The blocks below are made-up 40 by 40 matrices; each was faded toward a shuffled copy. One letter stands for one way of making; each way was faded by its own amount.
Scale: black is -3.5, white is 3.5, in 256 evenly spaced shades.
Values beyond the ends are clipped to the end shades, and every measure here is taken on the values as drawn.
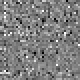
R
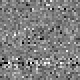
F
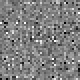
R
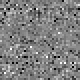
F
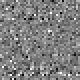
F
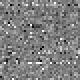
F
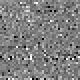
F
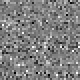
F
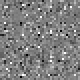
R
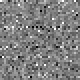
F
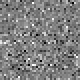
F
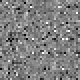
R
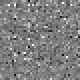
R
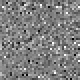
F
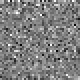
F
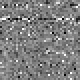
F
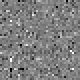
R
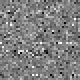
F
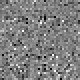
R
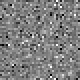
R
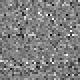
F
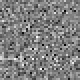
F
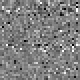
R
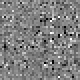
R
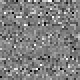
F
